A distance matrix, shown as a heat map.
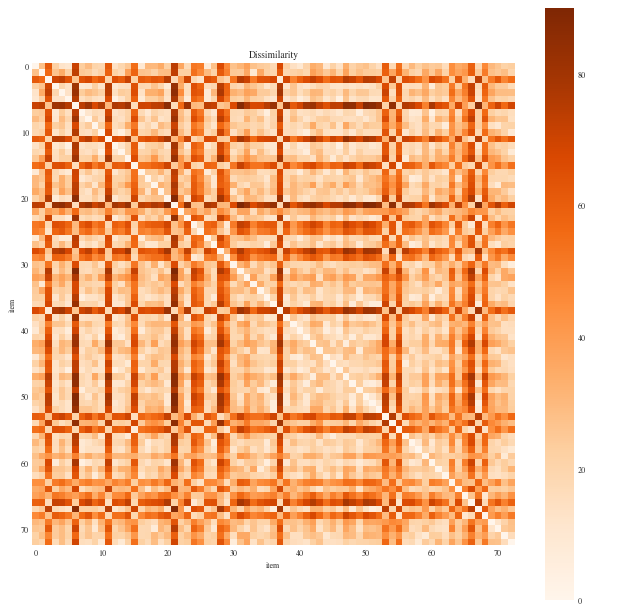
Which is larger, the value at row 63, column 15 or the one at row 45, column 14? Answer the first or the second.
the first
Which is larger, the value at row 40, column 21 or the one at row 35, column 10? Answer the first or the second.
the first
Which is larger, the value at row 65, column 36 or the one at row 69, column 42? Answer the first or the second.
the first
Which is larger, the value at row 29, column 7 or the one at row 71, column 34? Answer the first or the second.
the first
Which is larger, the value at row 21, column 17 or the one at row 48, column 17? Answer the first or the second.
the first
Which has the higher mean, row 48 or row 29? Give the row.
29
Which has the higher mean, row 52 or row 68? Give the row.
68
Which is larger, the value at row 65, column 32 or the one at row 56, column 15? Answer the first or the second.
the second
